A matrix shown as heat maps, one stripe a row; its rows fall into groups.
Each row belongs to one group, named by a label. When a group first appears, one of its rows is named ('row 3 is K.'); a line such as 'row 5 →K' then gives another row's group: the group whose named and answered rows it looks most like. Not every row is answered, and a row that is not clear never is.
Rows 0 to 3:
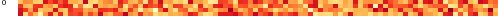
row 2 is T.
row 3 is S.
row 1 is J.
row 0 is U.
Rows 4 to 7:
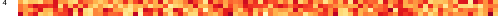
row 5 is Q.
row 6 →J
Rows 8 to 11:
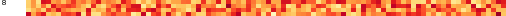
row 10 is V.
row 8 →Q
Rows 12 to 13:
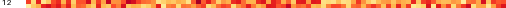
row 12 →S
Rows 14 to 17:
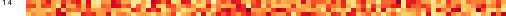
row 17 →Q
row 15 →T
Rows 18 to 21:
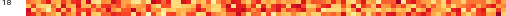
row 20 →S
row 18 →J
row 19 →U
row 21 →T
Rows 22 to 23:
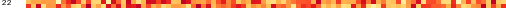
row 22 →J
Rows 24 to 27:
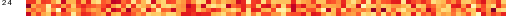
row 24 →T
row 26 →T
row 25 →S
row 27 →S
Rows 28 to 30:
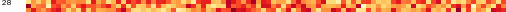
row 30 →Q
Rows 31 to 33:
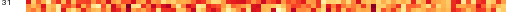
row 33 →T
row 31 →S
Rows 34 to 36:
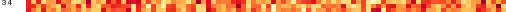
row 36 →T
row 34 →V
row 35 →T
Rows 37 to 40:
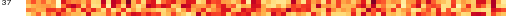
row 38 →J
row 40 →V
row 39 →Q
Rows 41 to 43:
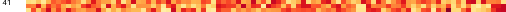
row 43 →Q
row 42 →Q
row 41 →U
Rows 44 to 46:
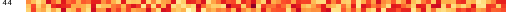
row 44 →Q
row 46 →U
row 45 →U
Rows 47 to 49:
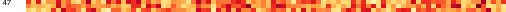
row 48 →V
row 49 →U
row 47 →V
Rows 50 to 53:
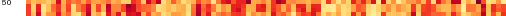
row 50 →V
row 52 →S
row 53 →V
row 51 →S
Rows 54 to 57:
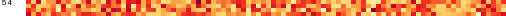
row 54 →V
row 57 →S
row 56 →T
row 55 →U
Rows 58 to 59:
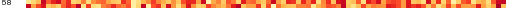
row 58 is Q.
